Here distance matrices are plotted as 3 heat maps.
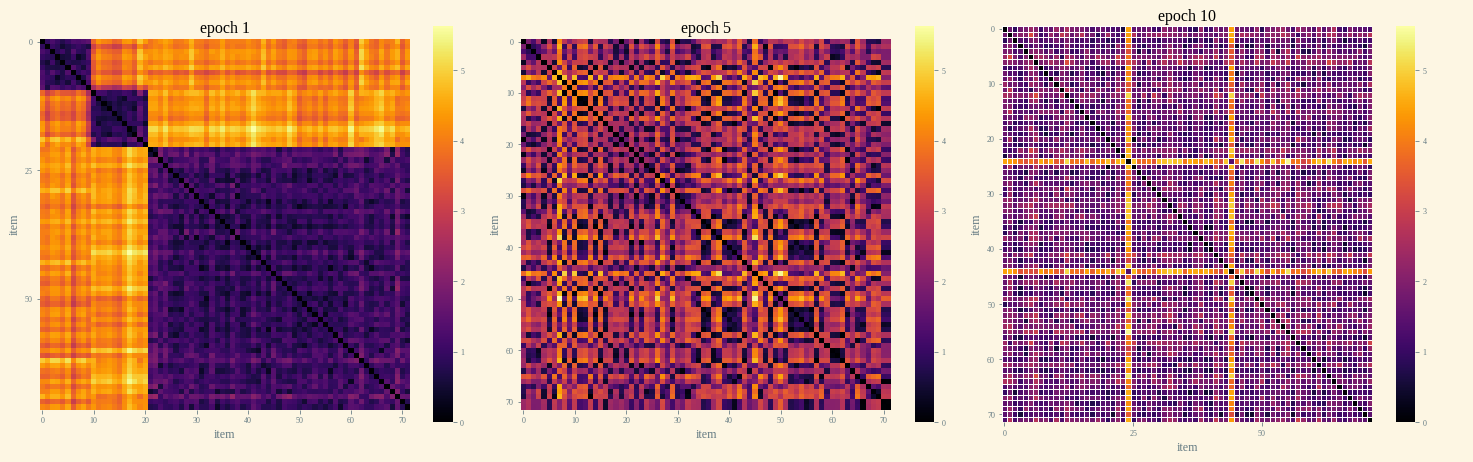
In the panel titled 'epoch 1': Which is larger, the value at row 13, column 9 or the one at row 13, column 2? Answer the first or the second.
the second
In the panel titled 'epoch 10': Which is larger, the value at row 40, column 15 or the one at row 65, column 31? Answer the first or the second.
the second
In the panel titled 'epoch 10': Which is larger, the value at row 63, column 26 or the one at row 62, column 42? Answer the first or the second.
the first
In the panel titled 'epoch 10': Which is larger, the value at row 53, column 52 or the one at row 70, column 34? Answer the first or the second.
the first
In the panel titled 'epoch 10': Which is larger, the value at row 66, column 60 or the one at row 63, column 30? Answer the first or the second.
the second
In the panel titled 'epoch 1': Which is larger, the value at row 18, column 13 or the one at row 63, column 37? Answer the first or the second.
the second
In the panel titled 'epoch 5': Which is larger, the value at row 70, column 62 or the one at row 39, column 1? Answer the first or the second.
the second
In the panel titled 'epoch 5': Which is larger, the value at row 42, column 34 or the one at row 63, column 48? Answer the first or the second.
the first
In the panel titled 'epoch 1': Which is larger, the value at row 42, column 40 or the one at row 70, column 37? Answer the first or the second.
the second
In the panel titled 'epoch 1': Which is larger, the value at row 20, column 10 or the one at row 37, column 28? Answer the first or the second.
the second
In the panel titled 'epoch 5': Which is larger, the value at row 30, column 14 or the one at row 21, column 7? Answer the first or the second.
the first
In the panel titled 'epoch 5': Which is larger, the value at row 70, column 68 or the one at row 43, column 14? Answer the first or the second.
the second
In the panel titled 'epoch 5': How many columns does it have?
72
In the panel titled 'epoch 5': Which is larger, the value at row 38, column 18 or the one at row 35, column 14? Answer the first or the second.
the first
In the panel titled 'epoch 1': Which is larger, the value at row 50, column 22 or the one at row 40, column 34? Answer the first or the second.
the first
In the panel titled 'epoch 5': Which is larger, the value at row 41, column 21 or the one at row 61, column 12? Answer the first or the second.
the second
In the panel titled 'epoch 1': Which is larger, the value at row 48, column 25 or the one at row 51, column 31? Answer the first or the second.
the first
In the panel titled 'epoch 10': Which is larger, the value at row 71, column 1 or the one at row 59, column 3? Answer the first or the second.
the first
